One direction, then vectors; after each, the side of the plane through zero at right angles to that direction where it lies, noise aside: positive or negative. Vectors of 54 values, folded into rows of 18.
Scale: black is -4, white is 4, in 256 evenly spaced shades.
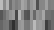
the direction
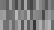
negative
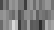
negative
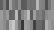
negative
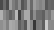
negative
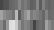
negative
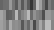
negative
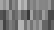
positive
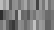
positive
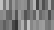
positive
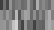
negative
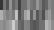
negative
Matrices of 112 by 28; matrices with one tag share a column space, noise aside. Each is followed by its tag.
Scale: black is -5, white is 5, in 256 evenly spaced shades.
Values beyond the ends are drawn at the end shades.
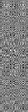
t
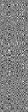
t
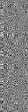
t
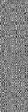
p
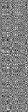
t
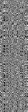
p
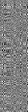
t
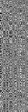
p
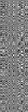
t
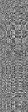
p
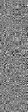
t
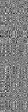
p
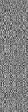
p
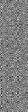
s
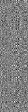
s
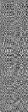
t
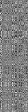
p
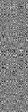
t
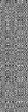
s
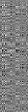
t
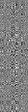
t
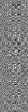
t
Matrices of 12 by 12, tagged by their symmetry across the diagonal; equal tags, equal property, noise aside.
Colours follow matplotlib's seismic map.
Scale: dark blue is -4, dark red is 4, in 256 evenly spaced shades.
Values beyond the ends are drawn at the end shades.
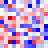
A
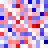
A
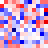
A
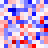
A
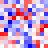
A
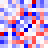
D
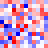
A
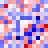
D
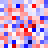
A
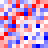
D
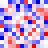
D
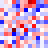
A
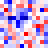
A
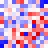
D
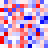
A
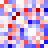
D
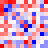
D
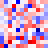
A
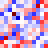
D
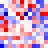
A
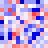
D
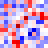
D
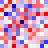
D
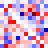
A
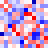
D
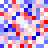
D
